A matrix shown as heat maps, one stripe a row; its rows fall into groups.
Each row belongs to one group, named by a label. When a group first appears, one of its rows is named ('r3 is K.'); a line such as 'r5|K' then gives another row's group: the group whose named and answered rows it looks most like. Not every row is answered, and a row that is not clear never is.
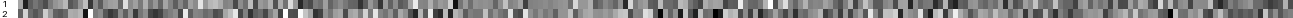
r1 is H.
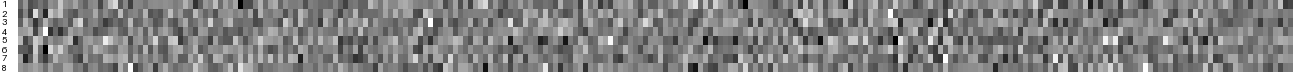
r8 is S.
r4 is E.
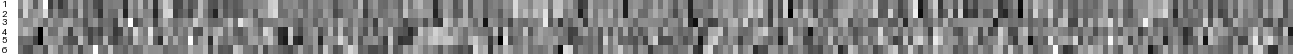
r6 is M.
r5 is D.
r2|E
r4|D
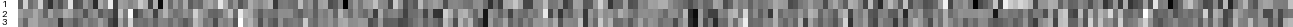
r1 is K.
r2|S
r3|S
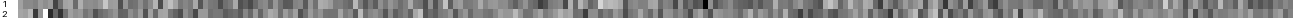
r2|E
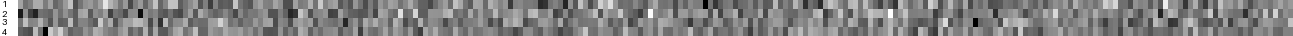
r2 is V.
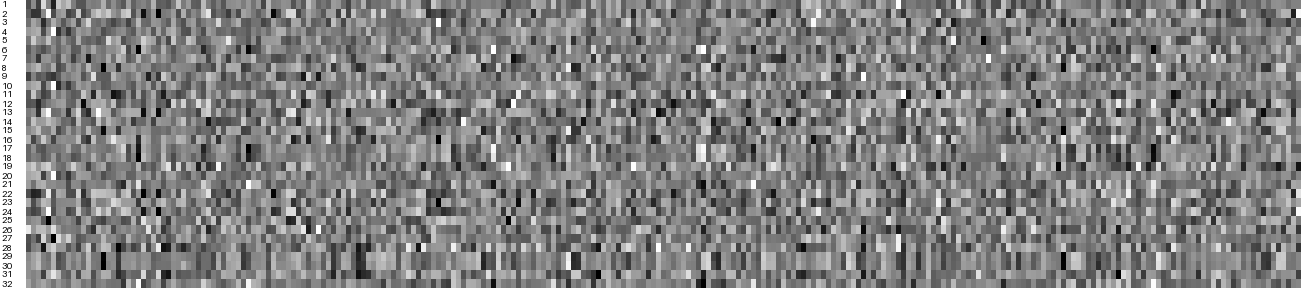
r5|K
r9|V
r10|E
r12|D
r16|H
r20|E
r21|S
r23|H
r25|D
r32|S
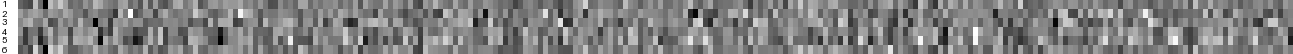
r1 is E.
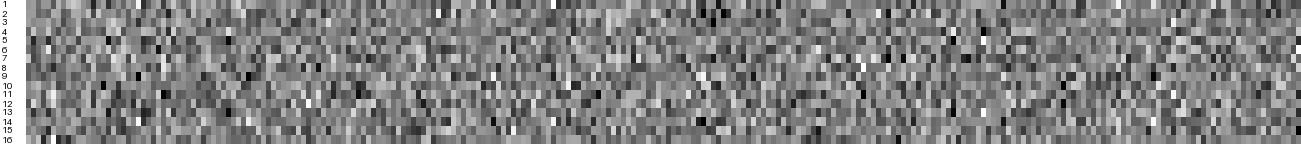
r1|S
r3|H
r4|K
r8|V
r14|S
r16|E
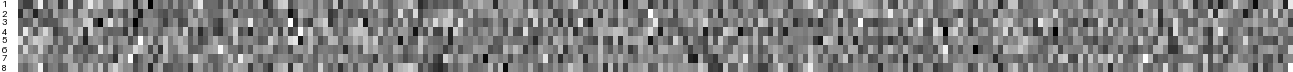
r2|V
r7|S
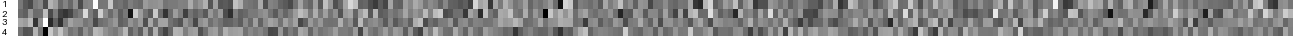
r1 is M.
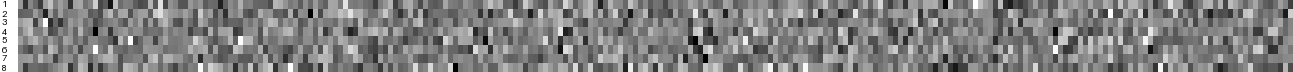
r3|E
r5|S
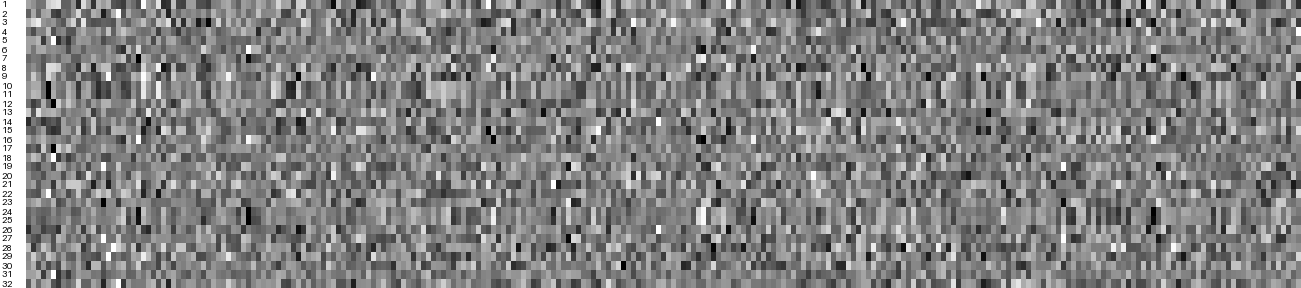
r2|K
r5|E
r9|K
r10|D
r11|D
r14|V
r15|V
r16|S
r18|E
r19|M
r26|V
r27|M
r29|K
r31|E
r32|K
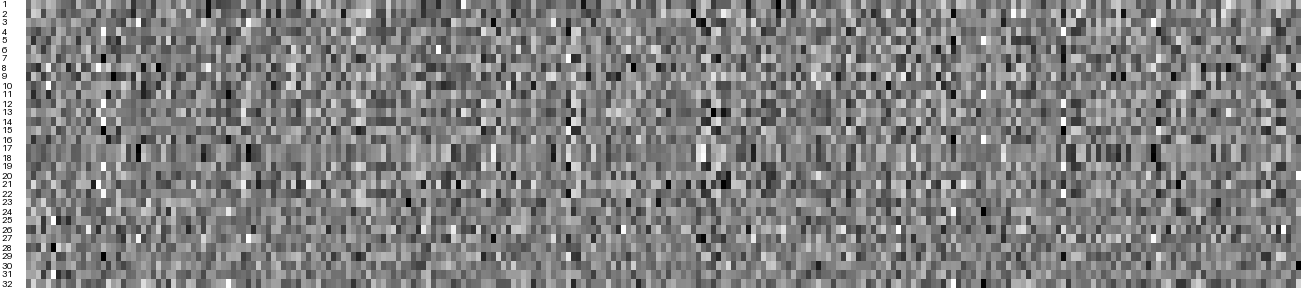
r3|S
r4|M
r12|M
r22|M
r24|K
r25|E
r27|S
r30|D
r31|E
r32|K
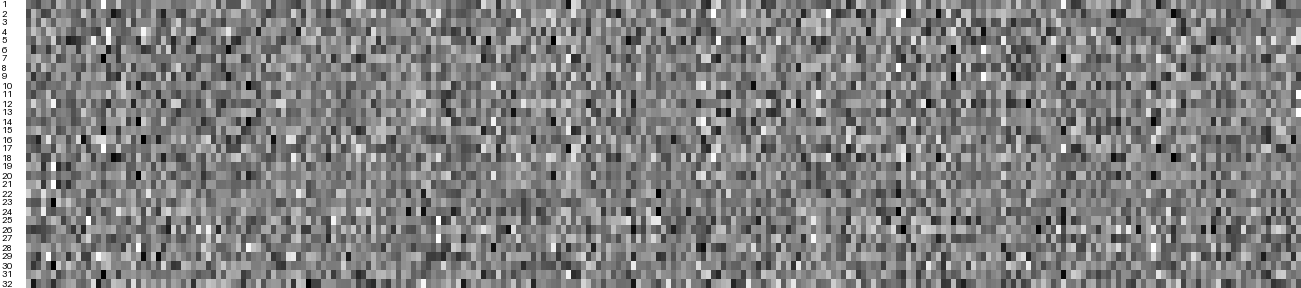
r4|K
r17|M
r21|E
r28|S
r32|H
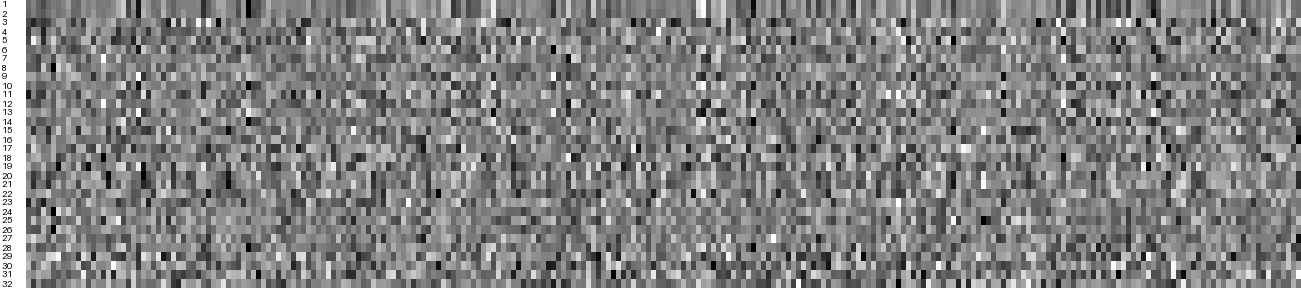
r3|D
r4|V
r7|M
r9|S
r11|V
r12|M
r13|S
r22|H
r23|V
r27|D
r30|H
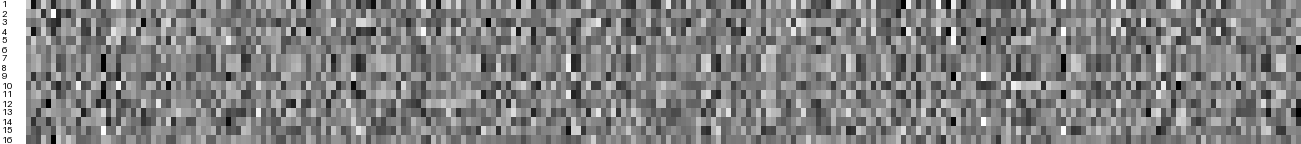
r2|E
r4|H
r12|D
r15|M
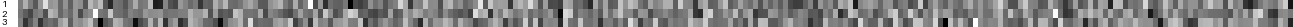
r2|M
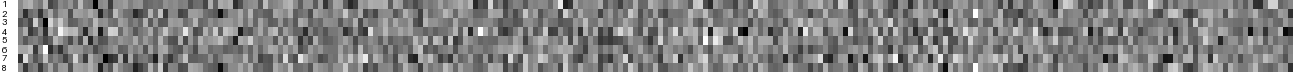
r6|E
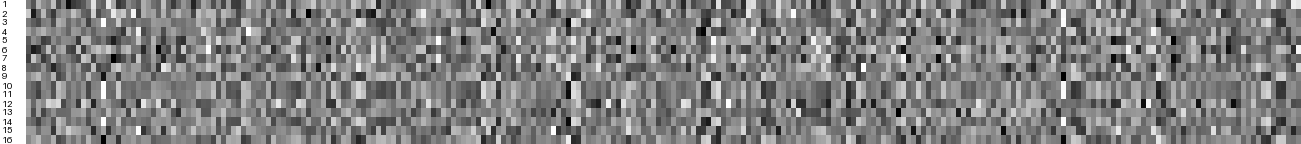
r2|H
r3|M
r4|S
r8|V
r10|M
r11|M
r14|M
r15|S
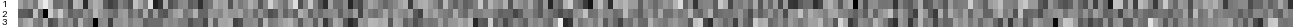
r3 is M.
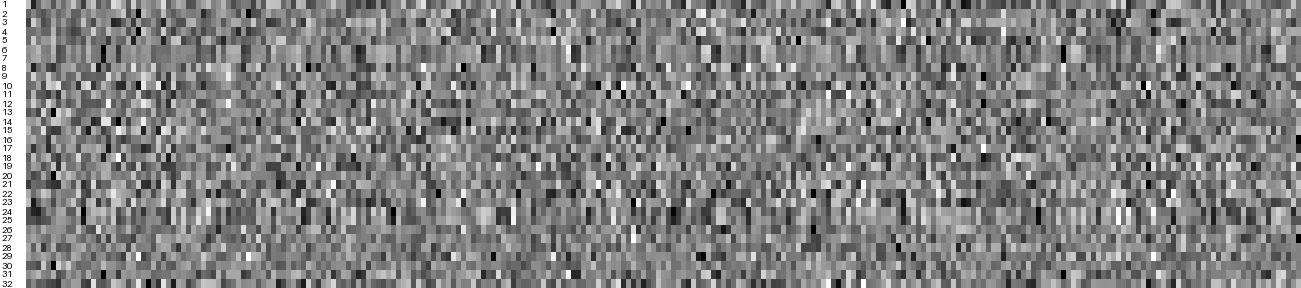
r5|E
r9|K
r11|V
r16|D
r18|K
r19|V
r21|V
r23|H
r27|D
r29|S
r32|V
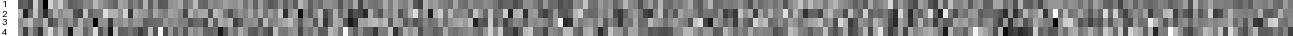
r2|H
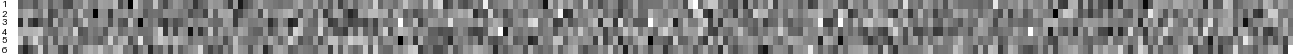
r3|V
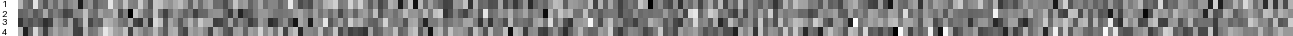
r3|V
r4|H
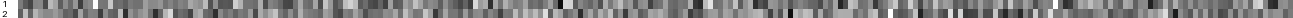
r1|M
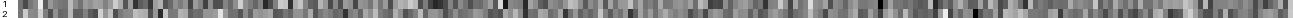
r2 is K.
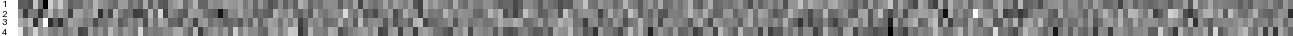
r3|E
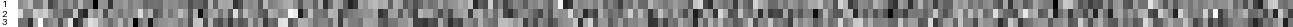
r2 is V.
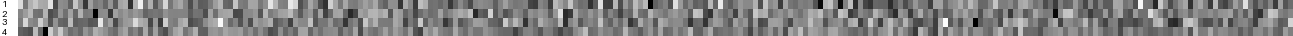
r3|K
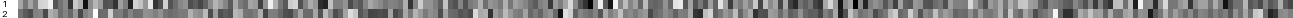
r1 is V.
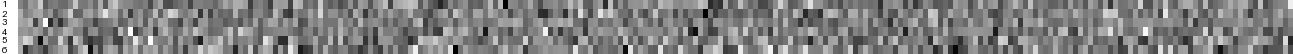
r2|H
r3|E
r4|S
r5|D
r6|H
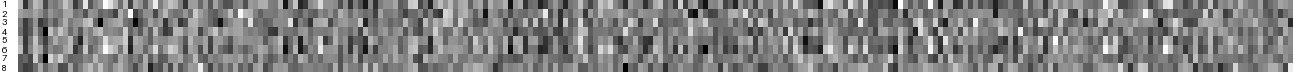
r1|H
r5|H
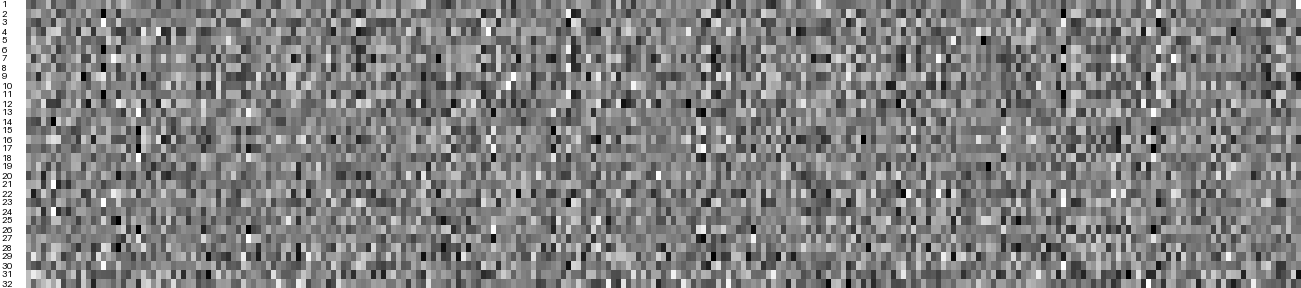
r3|M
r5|K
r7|H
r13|S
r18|S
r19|V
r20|V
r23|M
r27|S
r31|D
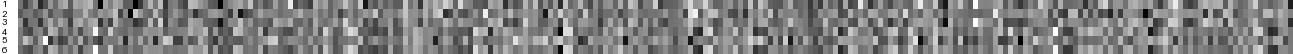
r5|E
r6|M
